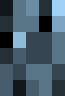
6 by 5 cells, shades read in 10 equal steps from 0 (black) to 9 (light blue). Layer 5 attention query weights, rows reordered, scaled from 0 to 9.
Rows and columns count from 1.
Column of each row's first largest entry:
5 5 2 5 3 4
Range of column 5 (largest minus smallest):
7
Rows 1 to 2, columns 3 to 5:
6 2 9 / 5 0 7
